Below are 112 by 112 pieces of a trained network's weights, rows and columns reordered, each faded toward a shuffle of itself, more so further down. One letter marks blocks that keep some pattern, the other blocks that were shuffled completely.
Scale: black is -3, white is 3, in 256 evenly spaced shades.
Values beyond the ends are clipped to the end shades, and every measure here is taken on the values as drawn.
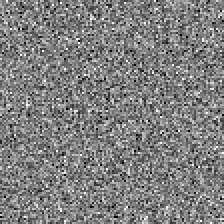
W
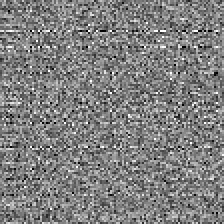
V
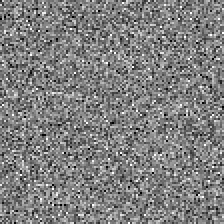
W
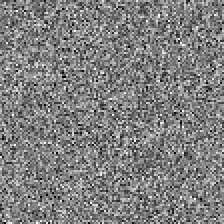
V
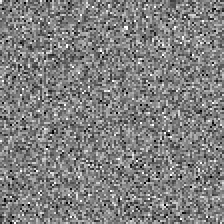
W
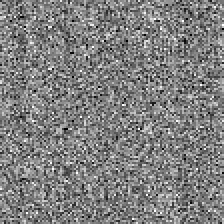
V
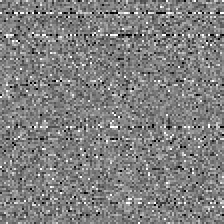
V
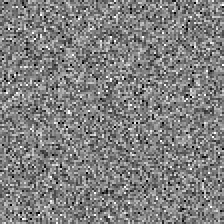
W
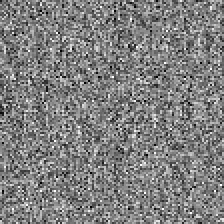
V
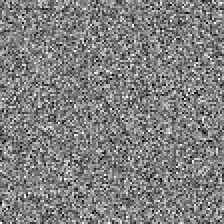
W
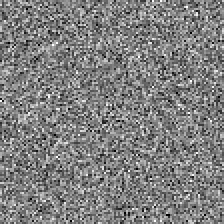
W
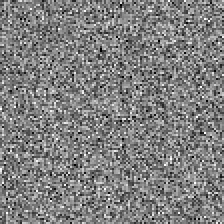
W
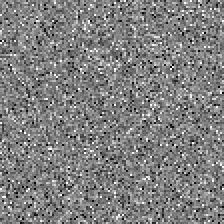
W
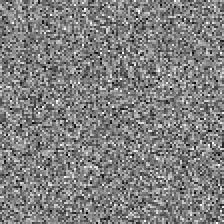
V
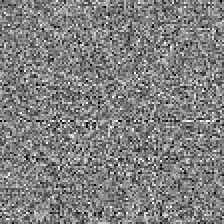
V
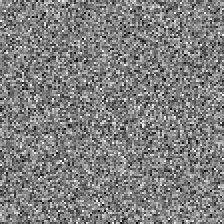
W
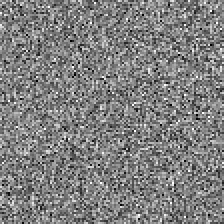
W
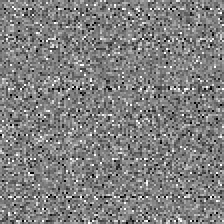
V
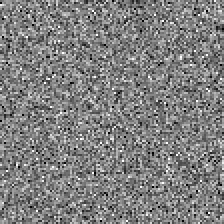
W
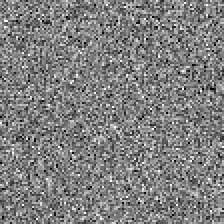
W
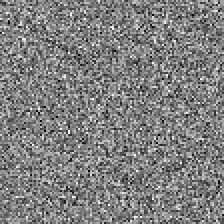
V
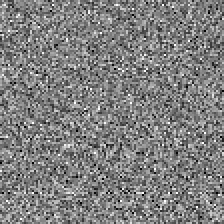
V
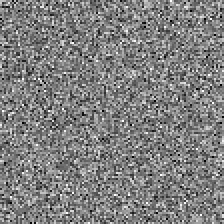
W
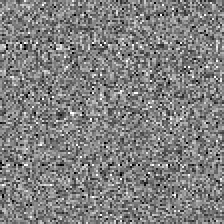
V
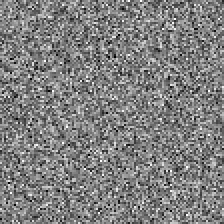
V
